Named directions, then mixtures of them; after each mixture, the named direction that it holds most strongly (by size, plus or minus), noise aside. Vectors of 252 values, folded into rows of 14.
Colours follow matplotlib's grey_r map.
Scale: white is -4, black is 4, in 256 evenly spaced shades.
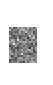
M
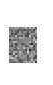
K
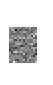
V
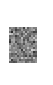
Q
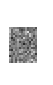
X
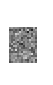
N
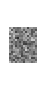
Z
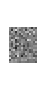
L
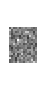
M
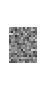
Q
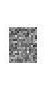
K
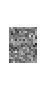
V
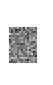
Q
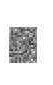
X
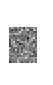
N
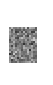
K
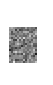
V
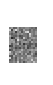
X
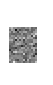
V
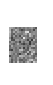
X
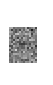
N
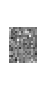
X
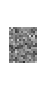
M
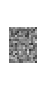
K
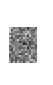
X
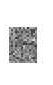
Z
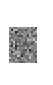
L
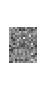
X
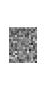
K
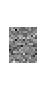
V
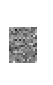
V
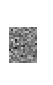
L
